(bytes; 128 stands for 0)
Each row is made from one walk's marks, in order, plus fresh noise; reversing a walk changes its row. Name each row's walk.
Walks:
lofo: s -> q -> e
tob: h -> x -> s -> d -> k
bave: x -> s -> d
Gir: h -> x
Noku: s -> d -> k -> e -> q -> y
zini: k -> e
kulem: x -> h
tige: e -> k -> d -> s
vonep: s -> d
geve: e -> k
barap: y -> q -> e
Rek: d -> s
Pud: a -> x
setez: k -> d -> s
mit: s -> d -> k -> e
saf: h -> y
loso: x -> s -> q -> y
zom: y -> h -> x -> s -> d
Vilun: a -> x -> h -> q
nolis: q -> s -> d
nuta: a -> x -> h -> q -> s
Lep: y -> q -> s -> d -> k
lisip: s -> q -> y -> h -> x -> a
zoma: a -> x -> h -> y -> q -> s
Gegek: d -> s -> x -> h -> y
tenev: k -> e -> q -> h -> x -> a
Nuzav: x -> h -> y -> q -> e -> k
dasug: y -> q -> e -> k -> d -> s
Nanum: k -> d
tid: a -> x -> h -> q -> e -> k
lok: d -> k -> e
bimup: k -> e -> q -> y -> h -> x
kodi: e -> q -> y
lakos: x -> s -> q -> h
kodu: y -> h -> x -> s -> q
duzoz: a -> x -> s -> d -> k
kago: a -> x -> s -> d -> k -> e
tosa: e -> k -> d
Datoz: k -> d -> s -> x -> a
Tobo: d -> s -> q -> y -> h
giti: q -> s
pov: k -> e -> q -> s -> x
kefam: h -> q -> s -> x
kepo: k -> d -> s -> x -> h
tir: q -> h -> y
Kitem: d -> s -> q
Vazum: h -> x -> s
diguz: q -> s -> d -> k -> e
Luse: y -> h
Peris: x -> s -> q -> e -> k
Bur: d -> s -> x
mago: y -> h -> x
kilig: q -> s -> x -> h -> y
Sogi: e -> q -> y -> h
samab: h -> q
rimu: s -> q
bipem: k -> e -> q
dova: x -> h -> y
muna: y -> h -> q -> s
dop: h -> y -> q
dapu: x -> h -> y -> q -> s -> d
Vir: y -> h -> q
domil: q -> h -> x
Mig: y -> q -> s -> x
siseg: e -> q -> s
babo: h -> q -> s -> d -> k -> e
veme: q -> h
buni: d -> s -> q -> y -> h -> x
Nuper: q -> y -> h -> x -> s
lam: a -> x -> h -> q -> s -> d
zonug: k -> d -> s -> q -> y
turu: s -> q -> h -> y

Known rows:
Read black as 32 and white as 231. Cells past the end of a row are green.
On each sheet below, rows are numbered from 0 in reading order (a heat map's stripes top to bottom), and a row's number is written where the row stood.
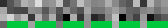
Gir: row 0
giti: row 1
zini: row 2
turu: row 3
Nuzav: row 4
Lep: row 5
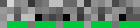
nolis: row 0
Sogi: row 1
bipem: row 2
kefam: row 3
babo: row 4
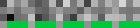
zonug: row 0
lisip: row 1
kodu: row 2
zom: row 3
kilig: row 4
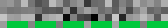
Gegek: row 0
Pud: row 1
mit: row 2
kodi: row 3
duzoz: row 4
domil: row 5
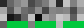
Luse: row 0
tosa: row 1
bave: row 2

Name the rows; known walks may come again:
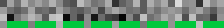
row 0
zoma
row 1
domil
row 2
Nuzav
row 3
Noku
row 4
kodi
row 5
kepo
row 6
nolis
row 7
Mig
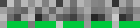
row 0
kodu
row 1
tir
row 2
loso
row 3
turu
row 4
dapu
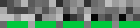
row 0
Gir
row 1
duzoz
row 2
Luse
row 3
Sogi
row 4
diguz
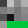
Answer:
zonug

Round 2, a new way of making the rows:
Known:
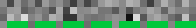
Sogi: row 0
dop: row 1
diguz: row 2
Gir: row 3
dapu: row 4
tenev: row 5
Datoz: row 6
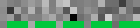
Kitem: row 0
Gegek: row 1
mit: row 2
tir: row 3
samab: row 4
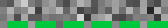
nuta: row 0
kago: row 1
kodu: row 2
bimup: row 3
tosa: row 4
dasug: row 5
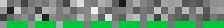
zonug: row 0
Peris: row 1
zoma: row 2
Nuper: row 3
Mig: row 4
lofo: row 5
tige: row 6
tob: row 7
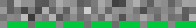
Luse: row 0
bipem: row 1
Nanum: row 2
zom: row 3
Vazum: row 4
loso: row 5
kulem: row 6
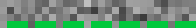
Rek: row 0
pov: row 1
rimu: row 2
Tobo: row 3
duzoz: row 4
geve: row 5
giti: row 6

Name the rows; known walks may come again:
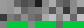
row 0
geve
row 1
Mig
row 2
muna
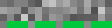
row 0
veme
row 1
Vilun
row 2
vonep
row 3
setez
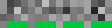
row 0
babo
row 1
saf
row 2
buni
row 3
dasug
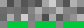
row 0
kodi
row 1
nuta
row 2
mago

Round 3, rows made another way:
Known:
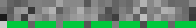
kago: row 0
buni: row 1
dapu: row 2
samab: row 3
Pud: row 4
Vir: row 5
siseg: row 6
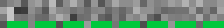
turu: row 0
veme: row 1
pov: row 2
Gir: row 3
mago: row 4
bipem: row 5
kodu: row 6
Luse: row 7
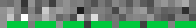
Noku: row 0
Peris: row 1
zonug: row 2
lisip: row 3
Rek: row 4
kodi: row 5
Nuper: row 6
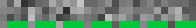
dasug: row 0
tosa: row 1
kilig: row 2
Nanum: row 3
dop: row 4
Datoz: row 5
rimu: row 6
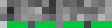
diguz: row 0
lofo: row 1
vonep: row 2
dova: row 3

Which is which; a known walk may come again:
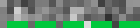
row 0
Peris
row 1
dop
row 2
lakos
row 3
tob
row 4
Sogi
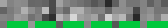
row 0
dapu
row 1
babo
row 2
loso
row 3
mit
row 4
kefam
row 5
vonep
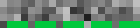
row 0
Mig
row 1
zini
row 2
turu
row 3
lam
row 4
tir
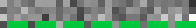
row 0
Vir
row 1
bimup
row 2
Vazum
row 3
kulem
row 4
Bur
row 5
Nuzav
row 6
Noku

